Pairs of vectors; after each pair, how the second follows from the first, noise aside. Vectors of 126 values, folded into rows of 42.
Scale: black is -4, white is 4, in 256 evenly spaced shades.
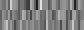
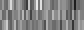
sign-scrambled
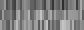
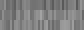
shrunk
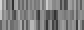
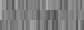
shrunk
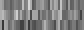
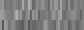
shrunk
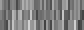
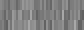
shrunk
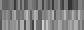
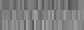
shrunk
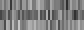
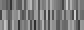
sign-scrambled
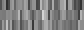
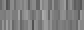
shrunk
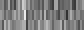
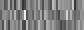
sign-scrambled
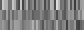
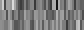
sign-scrambled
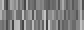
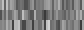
sign-scrambled
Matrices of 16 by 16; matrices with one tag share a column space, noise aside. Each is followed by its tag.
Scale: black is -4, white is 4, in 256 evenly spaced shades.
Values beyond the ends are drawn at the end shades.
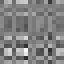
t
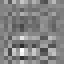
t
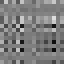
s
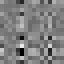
t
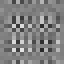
s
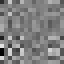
t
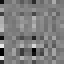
t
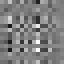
s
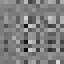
s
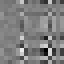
t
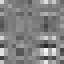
t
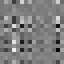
s
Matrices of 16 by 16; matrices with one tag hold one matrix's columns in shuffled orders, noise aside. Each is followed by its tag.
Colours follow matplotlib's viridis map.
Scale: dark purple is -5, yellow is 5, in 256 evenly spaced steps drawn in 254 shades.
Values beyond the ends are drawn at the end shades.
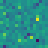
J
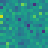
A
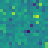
A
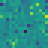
A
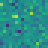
A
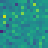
A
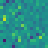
J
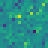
A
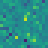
J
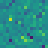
J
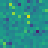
A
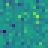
A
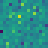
A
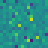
J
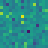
A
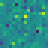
A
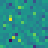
J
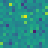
A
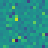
J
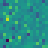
J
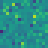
A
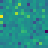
A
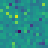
A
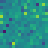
A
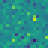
J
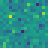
A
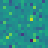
J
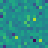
J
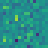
J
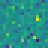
J
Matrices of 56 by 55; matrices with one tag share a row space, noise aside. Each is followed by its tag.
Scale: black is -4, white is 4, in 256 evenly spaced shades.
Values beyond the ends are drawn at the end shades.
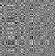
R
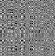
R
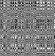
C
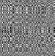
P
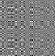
R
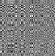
R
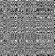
C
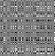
C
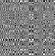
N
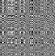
R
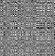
C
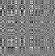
R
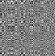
R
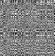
C
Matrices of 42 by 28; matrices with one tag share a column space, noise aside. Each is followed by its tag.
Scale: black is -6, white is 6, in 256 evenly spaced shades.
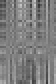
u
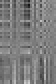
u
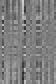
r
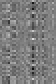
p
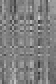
r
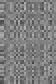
p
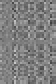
p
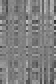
r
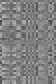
p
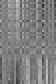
u
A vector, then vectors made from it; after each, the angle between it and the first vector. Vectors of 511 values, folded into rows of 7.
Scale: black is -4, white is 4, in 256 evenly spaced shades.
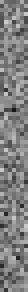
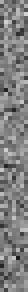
nearly parallel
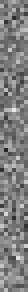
nearly opposite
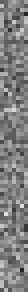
nearly opposite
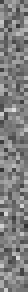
nearly opposite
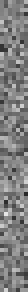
partly opposed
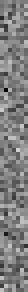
partly aligned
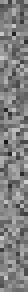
orthogonal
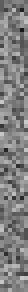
orthogonal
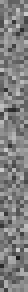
nearly parallel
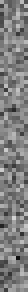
nearly parallel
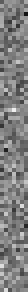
nearly opposite
